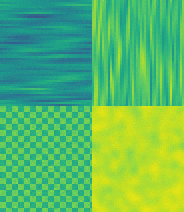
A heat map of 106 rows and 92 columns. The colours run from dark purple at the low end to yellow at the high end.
The table splits into 2 rows of 2 panels. Panel 1,1: middling, streaked across. Panel 1,2: high, streaked downward. Panel 2,1: high, checkered. Panel 2,2: very high, blotchy, faint in contrast.
